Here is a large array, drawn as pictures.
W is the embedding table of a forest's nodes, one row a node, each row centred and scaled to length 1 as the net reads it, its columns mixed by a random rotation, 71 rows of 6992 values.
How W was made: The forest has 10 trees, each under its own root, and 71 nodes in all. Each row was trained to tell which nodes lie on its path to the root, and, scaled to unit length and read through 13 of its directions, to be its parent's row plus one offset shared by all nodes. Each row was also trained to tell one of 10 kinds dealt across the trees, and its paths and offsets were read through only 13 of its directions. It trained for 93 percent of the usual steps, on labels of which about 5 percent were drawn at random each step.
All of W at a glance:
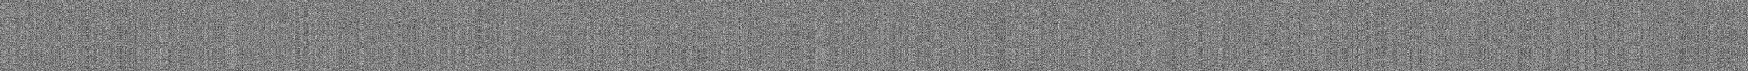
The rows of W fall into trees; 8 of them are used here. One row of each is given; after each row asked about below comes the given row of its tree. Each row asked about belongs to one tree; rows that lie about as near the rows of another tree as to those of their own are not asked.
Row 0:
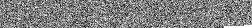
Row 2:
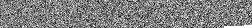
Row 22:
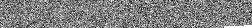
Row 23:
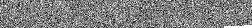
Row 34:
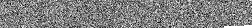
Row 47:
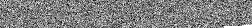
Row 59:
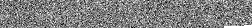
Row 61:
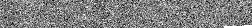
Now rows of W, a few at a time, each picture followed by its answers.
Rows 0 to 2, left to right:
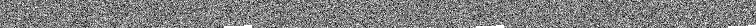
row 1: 0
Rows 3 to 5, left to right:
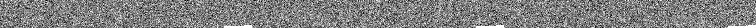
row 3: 22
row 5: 47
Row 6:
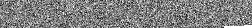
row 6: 59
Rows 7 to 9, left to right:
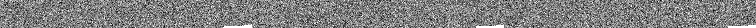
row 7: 47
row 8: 47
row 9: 61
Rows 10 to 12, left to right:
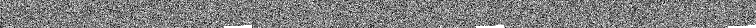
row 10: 0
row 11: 23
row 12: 47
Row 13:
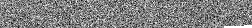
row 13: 61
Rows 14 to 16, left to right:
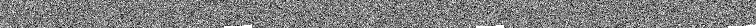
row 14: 47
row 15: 22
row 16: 47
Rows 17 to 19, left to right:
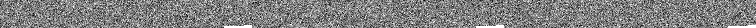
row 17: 59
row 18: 23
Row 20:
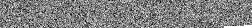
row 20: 0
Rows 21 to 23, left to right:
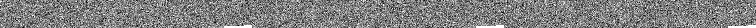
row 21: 61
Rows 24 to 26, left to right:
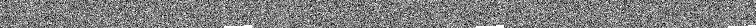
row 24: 61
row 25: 34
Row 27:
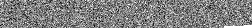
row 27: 61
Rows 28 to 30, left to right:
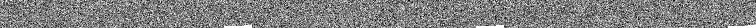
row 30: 0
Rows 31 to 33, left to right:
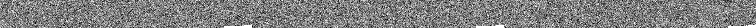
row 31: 47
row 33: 47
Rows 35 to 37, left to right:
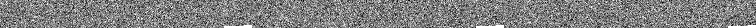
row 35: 61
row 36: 22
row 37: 61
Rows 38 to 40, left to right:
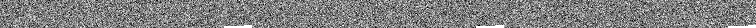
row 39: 22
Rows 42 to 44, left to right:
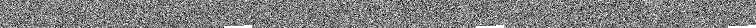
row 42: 59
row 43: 0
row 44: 34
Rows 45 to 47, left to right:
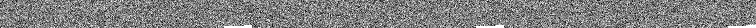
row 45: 59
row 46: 22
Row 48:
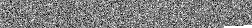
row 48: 61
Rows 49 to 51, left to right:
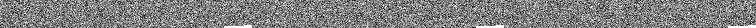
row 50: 22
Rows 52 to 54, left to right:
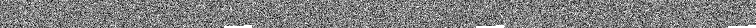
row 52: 22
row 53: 61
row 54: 34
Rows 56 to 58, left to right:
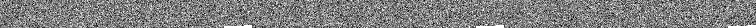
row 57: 22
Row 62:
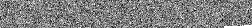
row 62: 47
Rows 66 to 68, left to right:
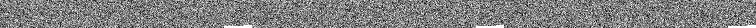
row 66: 22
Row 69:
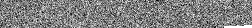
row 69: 59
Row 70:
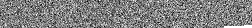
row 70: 2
